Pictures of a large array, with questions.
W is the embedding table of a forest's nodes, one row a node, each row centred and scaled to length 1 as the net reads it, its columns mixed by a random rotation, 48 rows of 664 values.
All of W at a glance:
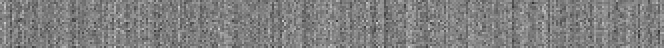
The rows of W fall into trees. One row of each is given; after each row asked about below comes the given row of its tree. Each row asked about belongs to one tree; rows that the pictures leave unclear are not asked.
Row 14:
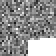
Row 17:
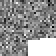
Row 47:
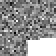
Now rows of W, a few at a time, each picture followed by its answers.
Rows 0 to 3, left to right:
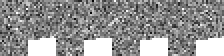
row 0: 14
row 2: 14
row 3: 47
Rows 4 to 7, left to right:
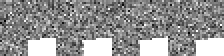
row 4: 17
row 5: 47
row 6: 47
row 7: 17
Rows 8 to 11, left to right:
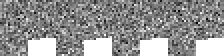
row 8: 17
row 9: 47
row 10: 17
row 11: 47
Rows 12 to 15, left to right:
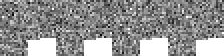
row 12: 47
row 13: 17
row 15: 17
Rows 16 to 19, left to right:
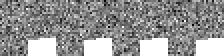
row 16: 14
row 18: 17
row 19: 47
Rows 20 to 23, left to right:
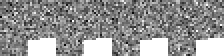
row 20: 47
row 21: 47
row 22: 17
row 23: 17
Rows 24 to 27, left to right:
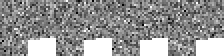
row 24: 14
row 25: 17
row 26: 47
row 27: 17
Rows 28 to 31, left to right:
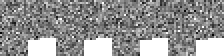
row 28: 14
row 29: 14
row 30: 17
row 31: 17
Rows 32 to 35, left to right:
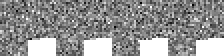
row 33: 47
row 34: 47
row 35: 17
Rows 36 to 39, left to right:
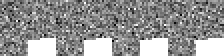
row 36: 47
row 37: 17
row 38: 17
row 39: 47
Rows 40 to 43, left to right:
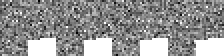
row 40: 47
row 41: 17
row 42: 17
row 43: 47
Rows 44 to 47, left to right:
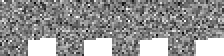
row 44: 14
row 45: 17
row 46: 47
